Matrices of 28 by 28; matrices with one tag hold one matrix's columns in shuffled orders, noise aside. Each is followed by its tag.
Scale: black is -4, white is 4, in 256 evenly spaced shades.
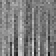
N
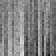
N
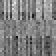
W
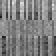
W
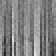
N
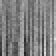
N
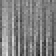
N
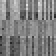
W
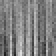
N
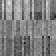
W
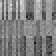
W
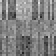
W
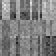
W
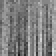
N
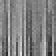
N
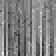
N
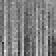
N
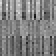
W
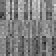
W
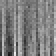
N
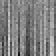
N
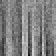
N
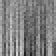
N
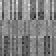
W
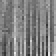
N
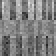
W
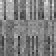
W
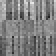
W
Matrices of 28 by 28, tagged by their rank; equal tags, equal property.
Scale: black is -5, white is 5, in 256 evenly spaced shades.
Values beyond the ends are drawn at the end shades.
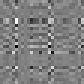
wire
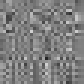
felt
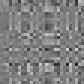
felt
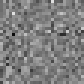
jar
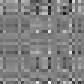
wire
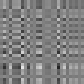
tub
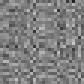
jar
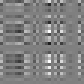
tub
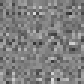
jar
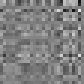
wire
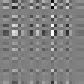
tub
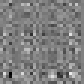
felt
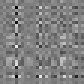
wire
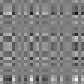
tub
